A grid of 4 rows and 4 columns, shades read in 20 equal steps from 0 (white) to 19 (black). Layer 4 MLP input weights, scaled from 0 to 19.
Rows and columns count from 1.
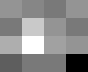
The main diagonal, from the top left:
8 4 7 19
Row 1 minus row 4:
-4 -1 0 -11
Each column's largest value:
12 10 10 19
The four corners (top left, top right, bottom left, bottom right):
8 8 12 19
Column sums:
36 23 35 45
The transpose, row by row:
8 10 6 12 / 9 4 0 10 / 10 8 7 10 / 8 10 8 19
